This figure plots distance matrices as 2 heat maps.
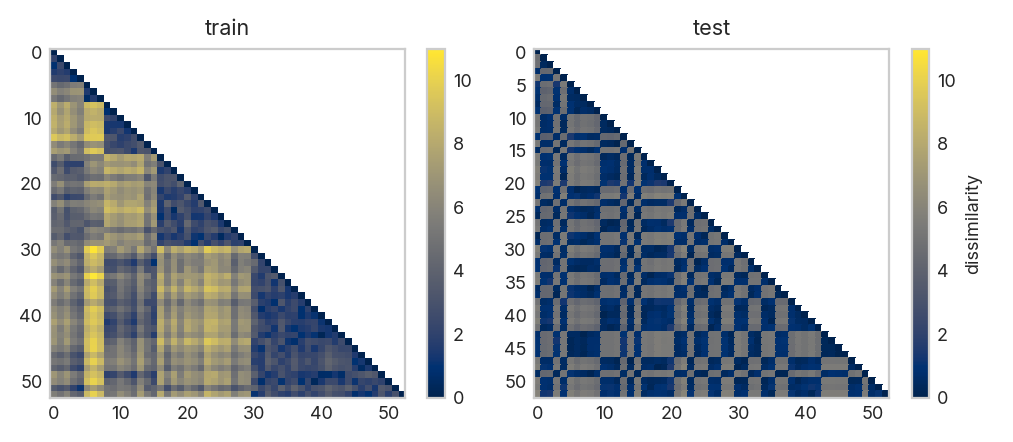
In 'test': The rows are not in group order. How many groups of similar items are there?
2
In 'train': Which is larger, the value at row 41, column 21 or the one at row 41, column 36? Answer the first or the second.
the first
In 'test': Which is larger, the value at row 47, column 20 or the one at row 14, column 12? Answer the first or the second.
the first
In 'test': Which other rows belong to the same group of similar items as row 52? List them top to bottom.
1, 2, 4, 10, 11, 12, 14, 16, 17, 18, 19, 20, 23, 26, 27, 30, 31, 34, 35, 38, 39, 40, 41, 42, 47, 48, 50, 51
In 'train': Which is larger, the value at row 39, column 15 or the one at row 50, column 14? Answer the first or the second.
the second
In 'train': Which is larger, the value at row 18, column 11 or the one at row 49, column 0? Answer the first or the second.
the first
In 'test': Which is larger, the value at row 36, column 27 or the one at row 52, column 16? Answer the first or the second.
the first
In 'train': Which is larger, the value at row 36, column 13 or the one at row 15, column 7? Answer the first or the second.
the second
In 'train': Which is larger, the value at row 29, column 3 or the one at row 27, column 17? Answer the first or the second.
the first
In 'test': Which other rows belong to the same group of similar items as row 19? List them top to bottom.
1, 2, 4, 10, 11, 12, 14, 16, 17, 18, 20, 23, 26, 27, 30, 31, 34, 35, 38, 39, 40, 41, 42, 47, 48, 50, 51, 52
